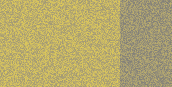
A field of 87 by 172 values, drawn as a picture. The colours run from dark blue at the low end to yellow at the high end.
A vertical seam about 70% of the way across splits the table, and the left part is higher. There are no regular stripes. Overall the values sit about 70% of the way up the scale.
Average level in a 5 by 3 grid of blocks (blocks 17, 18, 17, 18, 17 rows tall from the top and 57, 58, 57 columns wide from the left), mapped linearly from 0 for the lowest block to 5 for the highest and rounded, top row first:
550 / 550 / 550 / 550 / 550
